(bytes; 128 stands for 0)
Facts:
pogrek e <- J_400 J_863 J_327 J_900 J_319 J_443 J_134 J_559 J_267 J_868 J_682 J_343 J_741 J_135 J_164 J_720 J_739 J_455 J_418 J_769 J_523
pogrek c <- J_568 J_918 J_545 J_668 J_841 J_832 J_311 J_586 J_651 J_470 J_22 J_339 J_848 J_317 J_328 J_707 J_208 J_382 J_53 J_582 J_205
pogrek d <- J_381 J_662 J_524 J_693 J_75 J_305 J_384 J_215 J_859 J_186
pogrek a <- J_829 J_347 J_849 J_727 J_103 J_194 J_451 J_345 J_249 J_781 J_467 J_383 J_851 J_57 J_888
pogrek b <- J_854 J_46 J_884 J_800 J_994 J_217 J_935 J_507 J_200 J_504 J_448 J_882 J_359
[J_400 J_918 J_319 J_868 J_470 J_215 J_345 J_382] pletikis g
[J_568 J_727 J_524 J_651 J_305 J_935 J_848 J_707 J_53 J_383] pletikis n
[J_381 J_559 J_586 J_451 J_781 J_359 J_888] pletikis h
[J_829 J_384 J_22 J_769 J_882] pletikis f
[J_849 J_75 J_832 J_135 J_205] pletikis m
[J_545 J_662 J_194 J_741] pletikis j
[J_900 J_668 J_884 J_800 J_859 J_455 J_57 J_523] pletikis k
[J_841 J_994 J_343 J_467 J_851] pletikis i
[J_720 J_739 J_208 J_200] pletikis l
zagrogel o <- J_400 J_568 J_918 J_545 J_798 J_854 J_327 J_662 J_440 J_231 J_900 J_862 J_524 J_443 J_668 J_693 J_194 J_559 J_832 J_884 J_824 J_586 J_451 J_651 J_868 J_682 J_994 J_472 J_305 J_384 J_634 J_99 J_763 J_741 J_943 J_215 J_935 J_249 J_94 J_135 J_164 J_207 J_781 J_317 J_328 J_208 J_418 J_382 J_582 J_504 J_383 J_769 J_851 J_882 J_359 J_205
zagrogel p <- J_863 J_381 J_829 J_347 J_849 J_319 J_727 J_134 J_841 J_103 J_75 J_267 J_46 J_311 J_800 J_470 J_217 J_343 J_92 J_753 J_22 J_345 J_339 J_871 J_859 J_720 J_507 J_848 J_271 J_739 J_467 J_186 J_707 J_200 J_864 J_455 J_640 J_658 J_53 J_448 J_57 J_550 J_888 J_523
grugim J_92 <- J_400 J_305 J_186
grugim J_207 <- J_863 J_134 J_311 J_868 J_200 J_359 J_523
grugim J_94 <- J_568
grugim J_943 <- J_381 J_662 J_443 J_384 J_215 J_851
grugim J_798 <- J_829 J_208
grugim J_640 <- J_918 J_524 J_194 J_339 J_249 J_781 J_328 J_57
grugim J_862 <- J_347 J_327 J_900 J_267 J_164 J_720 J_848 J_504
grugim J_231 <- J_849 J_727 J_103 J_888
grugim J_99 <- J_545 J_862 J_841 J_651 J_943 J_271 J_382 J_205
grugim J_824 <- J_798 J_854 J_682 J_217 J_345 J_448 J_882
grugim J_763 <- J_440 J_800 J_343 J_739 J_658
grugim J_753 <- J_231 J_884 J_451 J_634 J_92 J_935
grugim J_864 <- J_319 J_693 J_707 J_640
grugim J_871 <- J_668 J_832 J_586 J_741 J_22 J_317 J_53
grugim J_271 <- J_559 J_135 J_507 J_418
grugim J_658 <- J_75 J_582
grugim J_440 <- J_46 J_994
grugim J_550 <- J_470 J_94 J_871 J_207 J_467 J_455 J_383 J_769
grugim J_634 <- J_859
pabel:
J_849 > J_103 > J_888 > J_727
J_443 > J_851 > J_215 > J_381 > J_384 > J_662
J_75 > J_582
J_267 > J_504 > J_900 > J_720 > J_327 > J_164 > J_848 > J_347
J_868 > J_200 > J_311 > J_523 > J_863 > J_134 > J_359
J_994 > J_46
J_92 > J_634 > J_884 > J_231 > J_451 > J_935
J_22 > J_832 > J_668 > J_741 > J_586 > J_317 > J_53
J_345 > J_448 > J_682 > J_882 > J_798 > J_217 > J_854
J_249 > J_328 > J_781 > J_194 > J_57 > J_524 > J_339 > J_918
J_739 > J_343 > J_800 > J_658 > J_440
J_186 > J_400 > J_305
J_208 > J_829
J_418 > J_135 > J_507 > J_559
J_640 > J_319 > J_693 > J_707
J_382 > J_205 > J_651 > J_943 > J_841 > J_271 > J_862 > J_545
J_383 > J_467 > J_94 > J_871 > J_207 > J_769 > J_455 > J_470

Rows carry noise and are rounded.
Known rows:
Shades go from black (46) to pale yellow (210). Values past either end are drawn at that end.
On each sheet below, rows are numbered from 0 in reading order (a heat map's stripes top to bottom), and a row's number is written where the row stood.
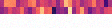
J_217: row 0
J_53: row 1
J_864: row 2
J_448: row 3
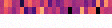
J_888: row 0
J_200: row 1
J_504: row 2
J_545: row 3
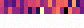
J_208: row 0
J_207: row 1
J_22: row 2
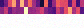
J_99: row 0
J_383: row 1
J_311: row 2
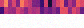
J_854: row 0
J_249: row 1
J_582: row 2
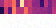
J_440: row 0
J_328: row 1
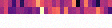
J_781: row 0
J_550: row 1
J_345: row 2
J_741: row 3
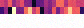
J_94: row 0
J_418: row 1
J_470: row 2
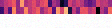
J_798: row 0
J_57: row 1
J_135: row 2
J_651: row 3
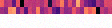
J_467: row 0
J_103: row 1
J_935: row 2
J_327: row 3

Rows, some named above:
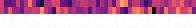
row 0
J_208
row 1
J_741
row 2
J_682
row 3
J_994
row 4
J_381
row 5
J_205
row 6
J_339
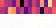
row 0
J_467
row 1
J_662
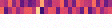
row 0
J_186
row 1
J_841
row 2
J_582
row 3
J_186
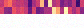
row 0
J_859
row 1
J_862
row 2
J_343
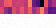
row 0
J_859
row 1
J_868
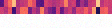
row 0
J_507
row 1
J_568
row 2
J_448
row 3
J_848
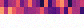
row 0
J_319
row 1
J_383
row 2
J_586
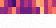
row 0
J_832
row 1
J_658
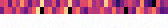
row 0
J_918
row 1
J_347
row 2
J_347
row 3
J_305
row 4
J_382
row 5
J_868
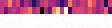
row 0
J_448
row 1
J_382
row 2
J_720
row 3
J_888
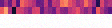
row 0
J_559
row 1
J_194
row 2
J_800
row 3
J_668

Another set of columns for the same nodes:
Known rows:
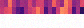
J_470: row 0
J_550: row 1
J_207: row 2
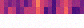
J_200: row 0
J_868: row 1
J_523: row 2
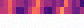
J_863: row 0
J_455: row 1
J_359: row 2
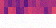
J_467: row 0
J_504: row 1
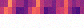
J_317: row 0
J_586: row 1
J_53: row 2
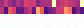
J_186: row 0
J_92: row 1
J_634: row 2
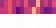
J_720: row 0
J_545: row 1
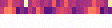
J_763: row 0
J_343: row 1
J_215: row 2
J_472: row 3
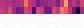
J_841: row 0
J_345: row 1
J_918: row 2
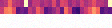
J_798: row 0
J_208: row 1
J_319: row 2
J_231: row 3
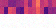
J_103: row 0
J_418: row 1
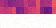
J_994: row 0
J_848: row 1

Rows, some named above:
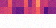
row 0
J_848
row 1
J_135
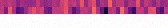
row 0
J_311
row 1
J_882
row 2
J_720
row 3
J_339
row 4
J_707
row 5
J_249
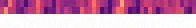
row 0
J_359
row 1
J_832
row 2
J_507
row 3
J_868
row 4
J_741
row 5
J_267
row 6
J_194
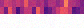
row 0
J_267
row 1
J_22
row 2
J_568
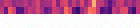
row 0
J_75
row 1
J_381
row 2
J_328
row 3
J_741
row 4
J_781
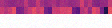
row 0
J_994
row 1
J_882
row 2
J_884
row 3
J_57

